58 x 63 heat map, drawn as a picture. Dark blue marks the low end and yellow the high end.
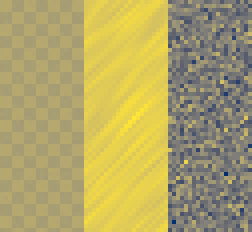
It is made of 1 by 3 panels. Panel 1,1: high, checkered, faint in contrast. Panel 1,2: very high, slanting up to the right, faint in contrast. Panel 1,3: middling, fine-grained, strong in contrast.
